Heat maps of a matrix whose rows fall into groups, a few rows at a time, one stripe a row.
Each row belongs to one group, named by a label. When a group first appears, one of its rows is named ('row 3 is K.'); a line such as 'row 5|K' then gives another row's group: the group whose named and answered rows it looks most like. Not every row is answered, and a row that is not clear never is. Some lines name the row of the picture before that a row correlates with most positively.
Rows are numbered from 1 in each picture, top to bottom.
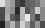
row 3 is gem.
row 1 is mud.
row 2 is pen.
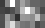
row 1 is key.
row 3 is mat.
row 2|gem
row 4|key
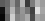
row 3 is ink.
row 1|pen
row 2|ink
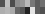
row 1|gem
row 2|mud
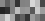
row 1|mat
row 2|ink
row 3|mud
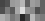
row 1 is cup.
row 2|gem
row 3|mud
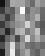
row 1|ink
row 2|cup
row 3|cup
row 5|cup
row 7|key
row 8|key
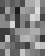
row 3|mat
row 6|gem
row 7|pen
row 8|gem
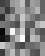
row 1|cup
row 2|cup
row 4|pen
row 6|cup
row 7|mud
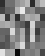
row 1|ink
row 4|mud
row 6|cup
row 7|cup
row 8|mud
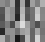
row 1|pen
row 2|pen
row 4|gem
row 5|ink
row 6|mat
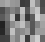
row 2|cup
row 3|pen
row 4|ink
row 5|ink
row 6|cup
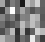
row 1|mat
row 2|key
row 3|mat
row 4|cup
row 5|pen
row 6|mud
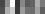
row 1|key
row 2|key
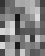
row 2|mat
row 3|mat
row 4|key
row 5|mud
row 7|mud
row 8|key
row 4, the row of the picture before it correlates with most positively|2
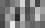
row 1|cup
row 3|pen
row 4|key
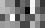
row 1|mud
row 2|mud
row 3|key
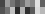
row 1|mat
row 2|pen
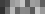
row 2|ink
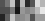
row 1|pen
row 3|ink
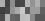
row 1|mat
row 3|gem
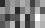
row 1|ink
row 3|pen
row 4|pen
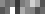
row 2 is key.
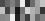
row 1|pen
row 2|mat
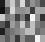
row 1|key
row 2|ink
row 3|mud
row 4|cup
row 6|pen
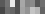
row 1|key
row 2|mat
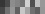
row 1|ink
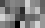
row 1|gem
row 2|mat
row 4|pen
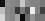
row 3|mud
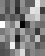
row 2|mat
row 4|mud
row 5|key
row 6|mat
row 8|cup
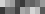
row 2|mat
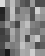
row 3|ink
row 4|gem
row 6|cup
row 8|cup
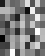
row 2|mud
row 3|pen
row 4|cup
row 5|pen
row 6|ink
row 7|cup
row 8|key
